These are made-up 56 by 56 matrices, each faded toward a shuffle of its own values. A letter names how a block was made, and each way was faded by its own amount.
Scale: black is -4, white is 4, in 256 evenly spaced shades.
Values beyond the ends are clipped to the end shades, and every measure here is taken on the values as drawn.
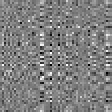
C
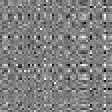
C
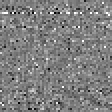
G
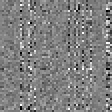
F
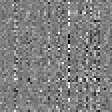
F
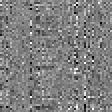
F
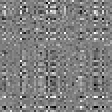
C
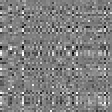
C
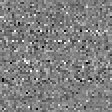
G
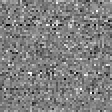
G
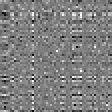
C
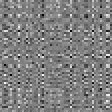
C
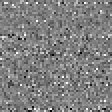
G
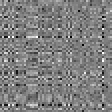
C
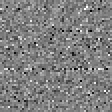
G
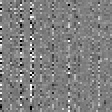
F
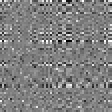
C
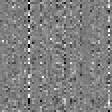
F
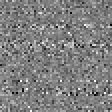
G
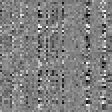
F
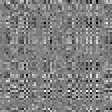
C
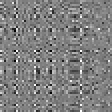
C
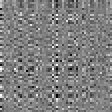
C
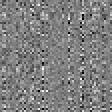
F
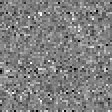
G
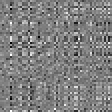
C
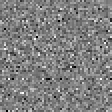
G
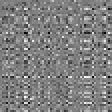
C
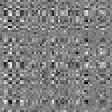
C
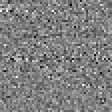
G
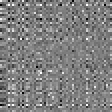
C
